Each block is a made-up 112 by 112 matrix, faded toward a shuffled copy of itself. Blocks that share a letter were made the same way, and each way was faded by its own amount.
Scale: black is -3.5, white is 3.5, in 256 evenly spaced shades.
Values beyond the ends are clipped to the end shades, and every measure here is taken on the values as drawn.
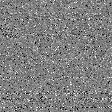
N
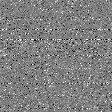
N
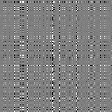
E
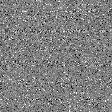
N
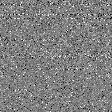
N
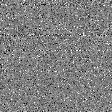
N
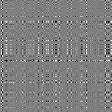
E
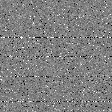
N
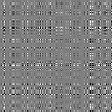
E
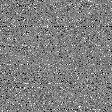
N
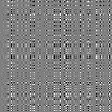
E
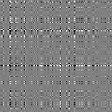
E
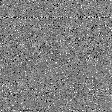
N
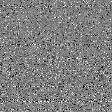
N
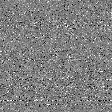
N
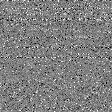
N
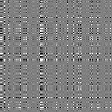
E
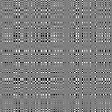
E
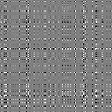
E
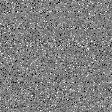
N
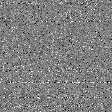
N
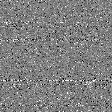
N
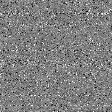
N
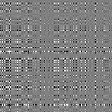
E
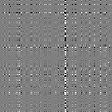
E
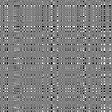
E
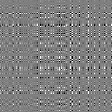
E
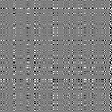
E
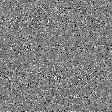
N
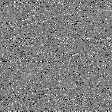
N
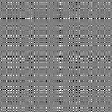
E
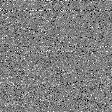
N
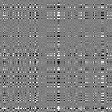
E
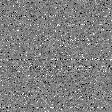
N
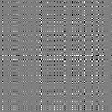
E
